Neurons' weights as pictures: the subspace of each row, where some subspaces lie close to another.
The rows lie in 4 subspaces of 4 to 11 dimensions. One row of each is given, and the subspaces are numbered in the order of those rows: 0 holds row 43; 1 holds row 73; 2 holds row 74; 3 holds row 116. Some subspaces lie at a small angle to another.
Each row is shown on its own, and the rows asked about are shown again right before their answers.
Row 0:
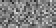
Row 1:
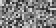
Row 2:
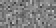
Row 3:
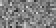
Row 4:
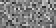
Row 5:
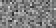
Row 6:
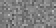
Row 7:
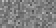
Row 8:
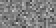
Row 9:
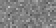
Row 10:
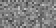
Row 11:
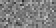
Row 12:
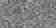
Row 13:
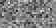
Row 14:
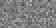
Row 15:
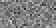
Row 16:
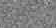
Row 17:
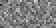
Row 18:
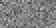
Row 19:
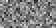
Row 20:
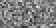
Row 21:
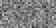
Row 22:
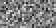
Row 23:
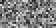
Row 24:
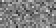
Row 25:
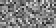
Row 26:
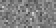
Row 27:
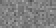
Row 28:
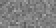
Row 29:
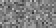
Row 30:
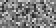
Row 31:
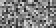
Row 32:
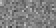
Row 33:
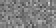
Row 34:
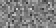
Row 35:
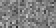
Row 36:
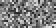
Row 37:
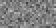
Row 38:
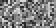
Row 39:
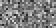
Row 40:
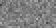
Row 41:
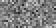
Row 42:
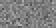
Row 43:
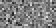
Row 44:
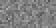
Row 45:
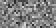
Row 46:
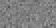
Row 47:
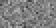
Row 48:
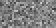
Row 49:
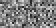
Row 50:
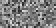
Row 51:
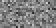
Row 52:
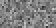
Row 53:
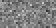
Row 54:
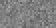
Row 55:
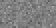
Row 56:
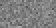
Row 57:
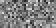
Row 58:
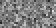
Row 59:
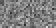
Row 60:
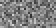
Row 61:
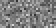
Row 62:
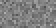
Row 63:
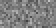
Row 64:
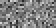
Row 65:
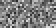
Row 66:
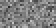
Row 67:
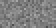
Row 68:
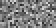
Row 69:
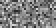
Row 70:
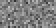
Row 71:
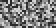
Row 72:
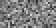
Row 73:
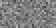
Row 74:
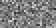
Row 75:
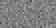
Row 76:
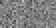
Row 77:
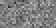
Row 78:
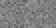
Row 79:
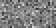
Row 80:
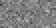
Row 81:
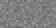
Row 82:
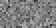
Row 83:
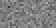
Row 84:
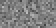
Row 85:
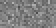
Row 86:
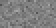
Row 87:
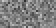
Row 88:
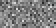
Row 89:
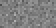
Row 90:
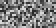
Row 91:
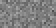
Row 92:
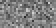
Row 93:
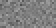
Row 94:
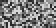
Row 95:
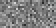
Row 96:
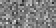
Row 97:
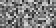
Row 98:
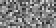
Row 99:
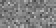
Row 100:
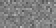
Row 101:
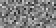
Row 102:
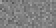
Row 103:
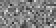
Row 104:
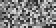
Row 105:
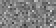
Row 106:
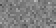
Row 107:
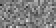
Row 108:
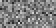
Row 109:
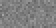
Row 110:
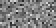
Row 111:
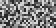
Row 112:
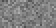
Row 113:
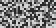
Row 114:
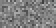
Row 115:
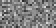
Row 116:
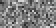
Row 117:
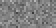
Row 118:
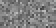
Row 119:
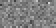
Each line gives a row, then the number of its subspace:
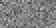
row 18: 0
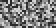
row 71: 1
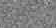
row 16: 3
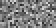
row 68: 2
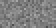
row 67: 0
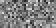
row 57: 1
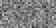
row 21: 1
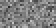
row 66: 1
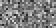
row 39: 1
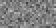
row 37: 1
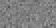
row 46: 0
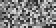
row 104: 2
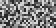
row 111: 1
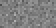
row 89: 1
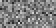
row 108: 0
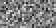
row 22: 1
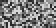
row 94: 2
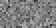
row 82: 0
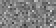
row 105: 1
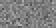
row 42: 0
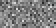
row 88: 1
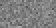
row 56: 0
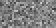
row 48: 0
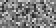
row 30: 1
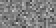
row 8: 3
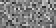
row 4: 1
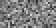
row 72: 2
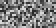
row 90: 1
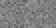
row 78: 3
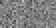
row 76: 0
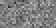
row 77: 1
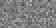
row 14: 3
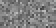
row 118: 0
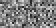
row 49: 3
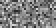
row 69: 1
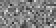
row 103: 1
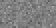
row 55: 3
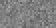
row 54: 0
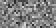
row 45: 1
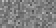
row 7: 0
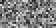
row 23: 3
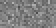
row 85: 1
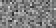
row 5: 0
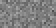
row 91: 0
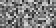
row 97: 1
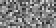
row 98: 1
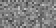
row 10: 3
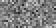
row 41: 2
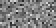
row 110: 2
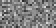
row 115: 1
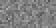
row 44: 1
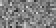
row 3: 0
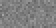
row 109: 1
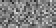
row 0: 0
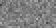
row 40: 1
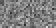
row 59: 0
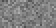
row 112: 2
